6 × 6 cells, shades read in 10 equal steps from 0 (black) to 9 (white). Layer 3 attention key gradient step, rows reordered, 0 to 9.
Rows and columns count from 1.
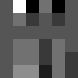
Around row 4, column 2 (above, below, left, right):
3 4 3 4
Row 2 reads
3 4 2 3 2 3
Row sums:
19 17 18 20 19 20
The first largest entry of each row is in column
2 2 1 2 2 2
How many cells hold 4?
9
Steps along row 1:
up down up down up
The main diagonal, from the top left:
3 4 3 2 4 2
